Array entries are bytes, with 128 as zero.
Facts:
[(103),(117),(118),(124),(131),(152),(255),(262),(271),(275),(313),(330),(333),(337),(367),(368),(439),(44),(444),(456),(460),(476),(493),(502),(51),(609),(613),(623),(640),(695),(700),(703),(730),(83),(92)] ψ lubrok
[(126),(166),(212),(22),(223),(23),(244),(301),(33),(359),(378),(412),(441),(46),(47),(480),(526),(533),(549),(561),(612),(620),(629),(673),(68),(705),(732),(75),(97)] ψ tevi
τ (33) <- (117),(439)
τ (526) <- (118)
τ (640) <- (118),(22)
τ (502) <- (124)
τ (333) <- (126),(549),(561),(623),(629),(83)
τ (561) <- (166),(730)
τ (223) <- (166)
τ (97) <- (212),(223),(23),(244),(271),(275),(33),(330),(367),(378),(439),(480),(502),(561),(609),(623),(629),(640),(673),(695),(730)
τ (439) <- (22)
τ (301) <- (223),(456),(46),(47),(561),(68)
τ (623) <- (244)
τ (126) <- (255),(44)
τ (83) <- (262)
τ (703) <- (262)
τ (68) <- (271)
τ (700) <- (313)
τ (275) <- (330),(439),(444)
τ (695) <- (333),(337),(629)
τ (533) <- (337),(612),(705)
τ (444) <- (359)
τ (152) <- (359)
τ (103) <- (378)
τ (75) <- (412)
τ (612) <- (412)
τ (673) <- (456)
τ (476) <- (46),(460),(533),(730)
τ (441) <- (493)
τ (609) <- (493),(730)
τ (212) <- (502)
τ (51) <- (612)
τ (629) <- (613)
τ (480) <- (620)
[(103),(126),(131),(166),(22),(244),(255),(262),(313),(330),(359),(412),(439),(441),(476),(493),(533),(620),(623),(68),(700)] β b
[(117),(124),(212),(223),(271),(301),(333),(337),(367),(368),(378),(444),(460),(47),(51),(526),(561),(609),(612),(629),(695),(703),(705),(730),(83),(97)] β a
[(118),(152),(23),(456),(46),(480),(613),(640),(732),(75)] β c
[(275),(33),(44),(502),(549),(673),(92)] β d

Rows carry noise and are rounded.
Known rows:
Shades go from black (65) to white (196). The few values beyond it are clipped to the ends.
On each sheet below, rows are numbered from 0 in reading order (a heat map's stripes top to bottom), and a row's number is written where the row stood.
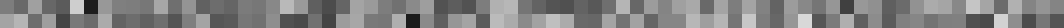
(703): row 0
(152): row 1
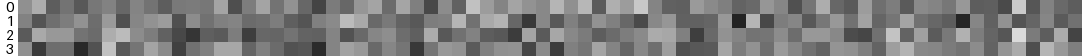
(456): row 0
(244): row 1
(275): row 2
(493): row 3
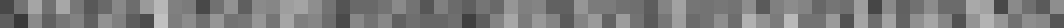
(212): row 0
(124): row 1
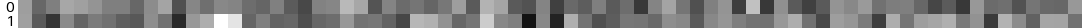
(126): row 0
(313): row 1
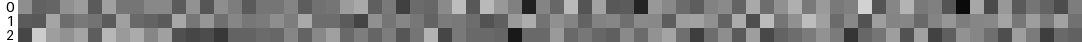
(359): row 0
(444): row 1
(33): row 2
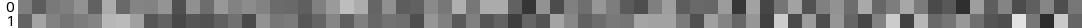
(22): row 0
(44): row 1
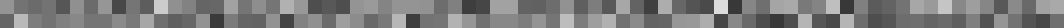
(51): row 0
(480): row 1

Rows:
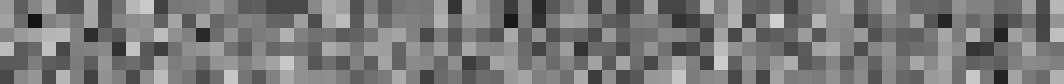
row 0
(441)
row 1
(412)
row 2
(301)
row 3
(476)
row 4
(460)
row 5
(526)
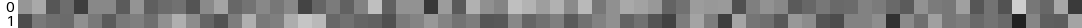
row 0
(613)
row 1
(705)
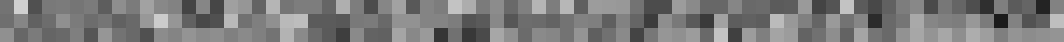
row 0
(46)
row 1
(612)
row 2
(368)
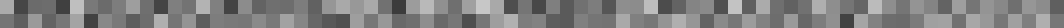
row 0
(262)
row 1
(83)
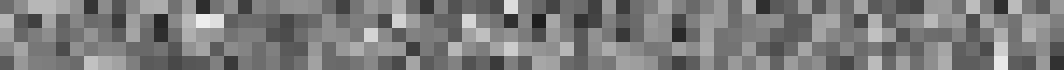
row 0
(97)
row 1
(700)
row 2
(103)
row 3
(640)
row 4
(502)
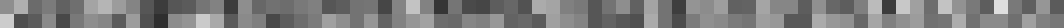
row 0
(92)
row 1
(131)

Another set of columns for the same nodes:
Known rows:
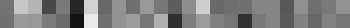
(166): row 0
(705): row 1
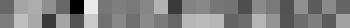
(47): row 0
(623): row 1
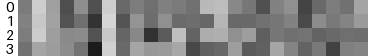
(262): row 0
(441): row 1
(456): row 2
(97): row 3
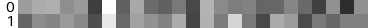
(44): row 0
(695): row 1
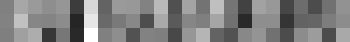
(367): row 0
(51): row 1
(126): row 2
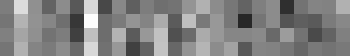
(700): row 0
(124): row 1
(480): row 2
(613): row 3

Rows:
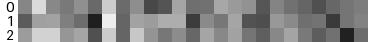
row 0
(152)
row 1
(212)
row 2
(275)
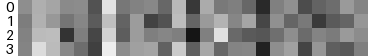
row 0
(460)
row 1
(118)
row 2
(533)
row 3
(444)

